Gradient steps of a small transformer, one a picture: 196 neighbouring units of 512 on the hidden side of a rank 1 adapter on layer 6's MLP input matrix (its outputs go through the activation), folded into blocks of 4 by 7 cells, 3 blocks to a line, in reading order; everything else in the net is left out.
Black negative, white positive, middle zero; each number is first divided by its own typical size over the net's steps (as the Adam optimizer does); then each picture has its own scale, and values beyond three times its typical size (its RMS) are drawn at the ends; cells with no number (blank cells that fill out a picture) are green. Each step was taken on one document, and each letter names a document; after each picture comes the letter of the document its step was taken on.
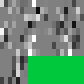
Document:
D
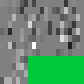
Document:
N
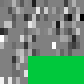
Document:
D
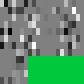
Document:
N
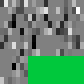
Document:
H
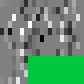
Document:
N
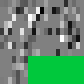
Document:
N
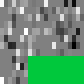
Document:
D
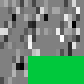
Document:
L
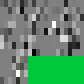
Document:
H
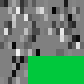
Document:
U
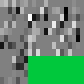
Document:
H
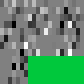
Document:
U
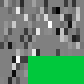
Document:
U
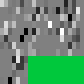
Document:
U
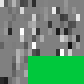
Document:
N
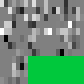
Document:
D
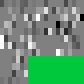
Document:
H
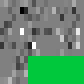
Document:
N
